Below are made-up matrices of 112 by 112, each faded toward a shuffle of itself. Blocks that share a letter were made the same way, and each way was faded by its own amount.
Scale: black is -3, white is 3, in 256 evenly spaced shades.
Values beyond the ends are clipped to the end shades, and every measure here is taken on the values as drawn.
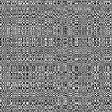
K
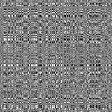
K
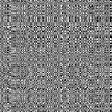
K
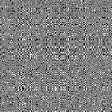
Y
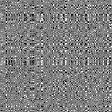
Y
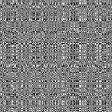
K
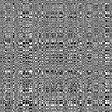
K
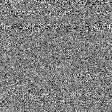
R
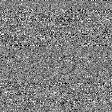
R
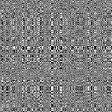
K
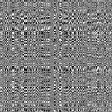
K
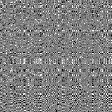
Y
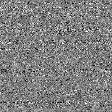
R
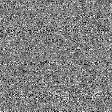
R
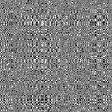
Y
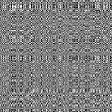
K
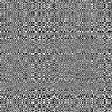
K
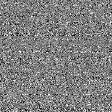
R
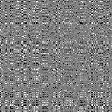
Y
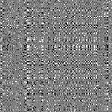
Y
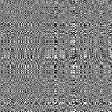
K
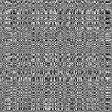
K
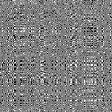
Y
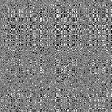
Y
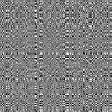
K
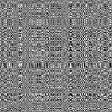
K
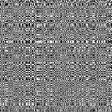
K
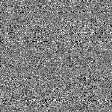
R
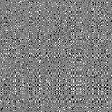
Y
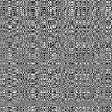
K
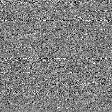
R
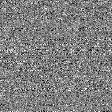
R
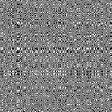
Y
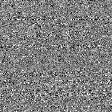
R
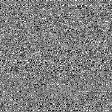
R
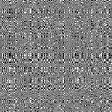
Y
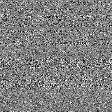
R
